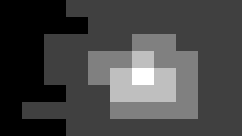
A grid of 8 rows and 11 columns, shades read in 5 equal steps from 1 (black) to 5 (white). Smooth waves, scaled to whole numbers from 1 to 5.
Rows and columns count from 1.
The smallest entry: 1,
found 20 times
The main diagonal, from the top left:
1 1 2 2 3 4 3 2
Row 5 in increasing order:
1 1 2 2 2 2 3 3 4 4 5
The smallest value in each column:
1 1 1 1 2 2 2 2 2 2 2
